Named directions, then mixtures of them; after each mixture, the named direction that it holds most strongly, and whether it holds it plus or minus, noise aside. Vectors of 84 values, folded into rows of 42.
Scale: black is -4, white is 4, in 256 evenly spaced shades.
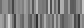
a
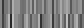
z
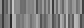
z, plus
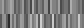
a, minus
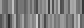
a, minus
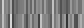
z, minus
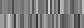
a, plus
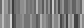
z, minus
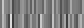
z, minus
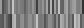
a, minus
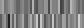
a, minus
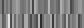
z, plus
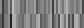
z, plus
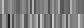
z, minus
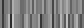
z, plus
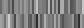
a, plus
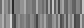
a, plus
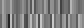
z, minus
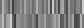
a, plus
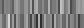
a, plus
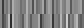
z, plus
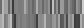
a, plus
